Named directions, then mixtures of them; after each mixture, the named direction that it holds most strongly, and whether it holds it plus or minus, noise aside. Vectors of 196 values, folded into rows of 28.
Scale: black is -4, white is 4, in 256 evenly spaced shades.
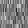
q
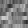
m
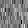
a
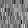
a, plus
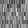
q, minus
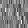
a, minus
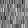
q, minus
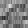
m, minus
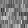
a, minus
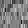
a, plus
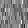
a, minus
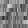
m, minus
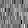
a, plus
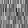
q, plus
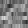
m, plus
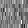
a, minus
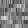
m, plus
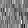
a, minus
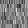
q, minus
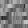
m, minus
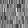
q, minus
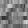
m, minus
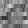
m, minus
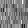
a, minus
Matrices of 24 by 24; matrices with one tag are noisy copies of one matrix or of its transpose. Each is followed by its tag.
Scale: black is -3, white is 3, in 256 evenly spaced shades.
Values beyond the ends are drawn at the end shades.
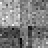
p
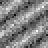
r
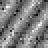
r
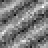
r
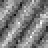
r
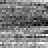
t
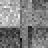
p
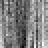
t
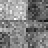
p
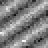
r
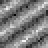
r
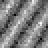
r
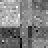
p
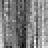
t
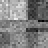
p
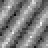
r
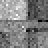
p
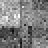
p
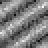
r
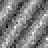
r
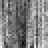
t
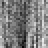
t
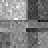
p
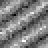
r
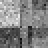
p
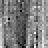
t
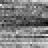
t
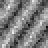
r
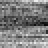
t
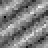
r
